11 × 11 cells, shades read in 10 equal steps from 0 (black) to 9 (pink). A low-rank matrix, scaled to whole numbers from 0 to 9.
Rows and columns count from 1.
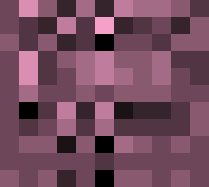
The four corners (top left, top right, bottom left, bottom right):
4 3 5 4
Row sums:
54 44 39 55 56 50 36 43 44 43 43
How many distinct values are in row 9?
5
